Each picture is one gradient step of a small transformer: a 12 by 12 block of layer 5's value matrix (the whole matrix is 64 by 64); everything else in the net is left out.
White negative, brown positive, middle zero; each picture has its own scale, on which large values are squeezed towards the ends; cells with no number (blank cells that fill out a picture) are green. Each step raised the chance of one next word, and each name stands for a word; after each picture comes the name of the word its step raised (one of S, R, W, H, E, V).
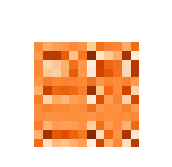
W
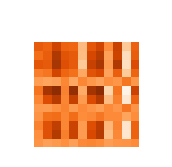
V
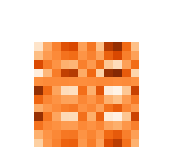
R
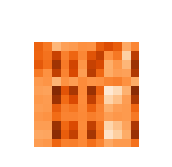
V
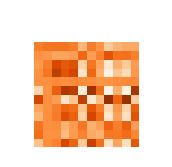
R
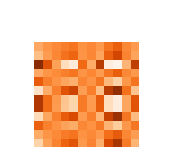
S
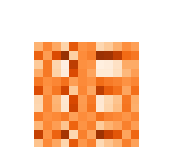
W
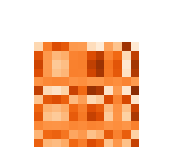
R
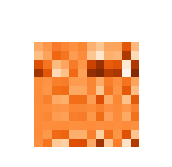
W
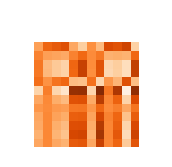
V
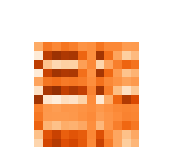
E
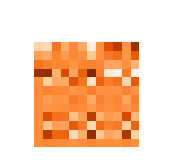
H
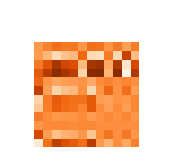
W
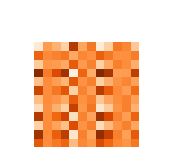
H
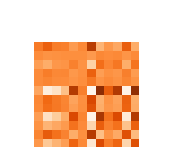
R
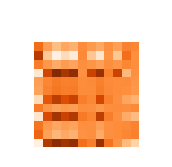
W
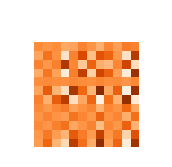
E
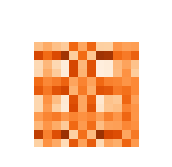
W
